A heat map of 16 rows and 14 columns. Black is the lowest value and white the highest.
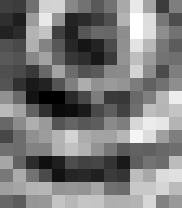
Calmest part: top middle. Rings: centred on the top middle. Seam: vertical, 70% of the way across, the right part higher.
